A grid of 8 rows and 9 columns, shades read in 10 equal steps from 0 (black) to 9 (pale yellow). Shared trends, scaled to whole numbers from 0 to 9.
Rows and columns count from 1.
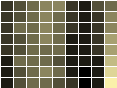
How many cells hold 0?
2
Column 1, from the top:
2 2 2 2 2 1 1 1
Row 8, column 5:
3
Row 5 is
2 3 4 4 4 1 1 2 6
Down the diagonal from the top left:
2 3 4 5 4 1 0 1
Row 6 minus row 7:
0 1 0 -1 -1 0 1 0 -1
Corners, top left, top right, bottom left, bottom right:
2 4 1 9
